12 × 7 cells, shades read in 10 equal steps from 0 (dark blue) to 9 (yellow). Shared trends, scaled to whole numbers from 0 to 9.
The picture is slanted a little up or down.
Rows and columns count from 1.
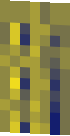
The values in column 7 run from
4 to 5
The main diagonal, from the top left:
5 5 2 6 4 3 4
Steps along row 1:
same same up down up same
